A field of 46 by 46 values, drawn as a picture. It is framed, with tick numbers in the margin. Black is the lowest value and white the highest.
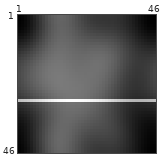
On average the colour sits 30% of the way up the scale. Row 29 stands out from the rest. The centre is the ninth with the highest average.
